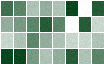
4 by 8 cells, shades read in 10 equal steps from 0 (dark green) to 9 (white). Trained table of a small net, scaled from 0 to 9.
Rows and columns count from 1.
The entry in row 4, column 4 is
6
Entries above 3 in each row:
4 4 7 4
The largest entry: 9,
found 2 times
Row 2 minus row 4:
5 4 -1 -5 -2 8 -5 4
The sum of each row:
32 33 47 25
